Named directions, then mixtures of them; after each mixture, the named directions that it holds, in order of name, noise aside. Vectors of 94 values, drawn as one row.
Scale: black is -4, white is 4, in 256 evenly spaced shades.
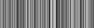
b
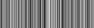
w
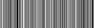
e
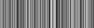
b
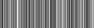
b, e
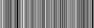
e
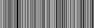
b, e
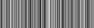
w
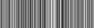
b, w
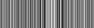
b, w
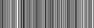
e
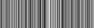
w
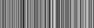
b, e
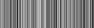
e, w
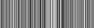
b, w
